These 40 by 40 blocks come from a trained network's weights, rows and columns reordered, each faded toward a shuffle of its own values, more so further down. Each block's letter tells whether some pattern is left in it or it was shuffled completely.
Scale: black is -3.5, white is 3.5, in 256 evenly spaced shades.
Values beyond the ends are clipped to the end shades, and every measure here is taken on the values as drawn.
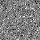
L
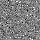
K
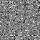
L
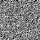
L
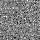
K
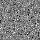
K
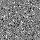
K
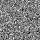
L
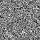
L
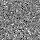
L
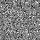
L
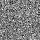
K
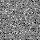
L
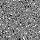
L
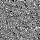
L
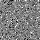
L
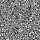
K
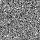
K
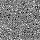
K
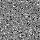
K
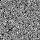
K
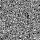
K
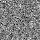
K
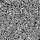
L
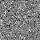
L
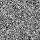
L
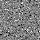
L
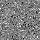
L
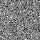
K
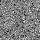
K
